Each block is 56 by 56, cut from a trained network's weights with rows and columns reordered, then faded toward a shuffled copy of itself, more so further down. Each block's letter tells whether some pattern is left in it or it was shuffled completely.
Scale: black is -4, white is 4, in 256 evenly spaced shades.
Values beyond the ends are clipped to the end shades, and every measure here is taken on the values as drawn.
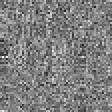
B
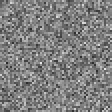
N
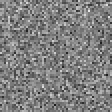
N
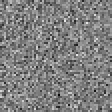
B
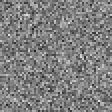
N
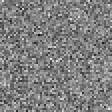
N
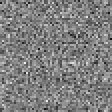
B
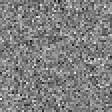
N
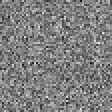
B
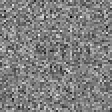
B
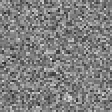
B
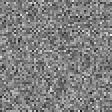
B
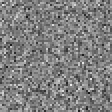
B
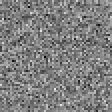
N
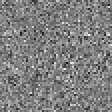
B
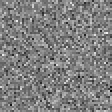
N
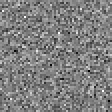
N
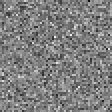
N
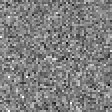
B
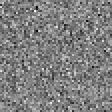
N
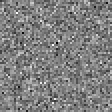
N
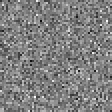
B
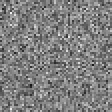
B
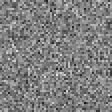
N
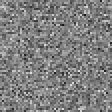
B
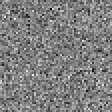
N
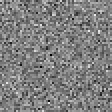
B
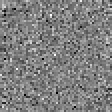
B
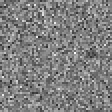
N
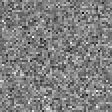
N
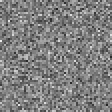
B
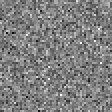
N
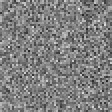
B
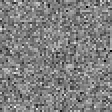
N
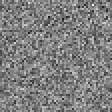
N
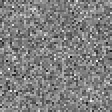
N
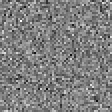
B
